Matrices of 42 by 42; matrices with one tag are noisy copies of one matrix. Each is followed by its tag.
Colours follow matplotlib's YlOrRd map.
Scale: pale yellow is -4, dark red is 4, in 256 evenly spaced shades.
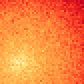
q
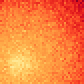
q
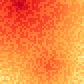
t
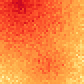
t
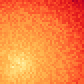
q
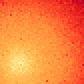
q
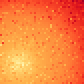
q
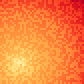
q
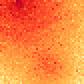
t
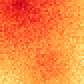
t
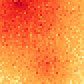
t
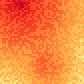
t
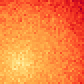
q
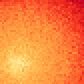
q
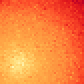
q
